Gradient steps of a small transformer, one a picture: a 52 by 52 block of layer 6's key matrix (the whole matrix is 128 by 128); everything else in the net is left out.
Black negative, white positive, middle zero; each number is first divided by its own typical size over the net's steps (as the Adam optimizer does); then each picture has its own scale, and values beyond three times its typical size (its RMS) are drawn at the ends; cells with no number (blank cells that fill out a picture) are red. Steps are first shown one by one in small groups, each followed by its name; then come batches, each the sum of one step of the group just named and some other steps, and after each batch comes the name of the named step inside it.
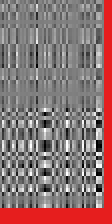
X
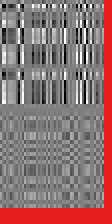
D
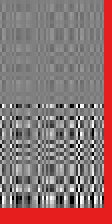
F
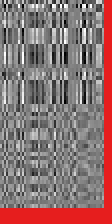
D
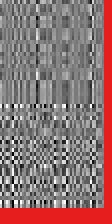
X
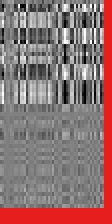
D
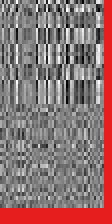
X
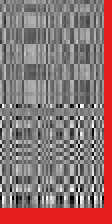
F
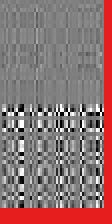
X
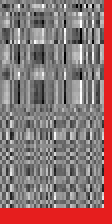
D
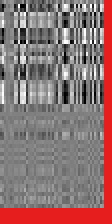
D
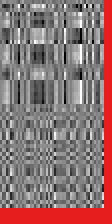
D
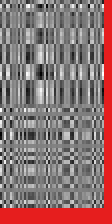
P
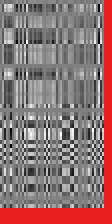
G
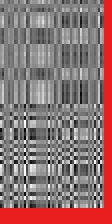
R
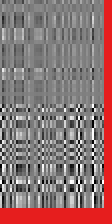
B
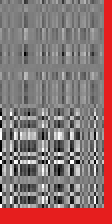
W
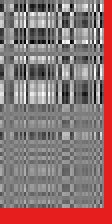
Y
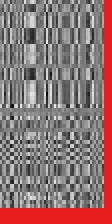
R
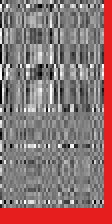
P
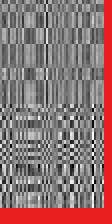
B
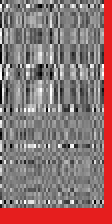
P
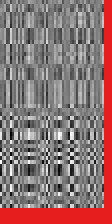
W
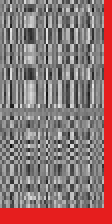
R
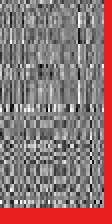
P
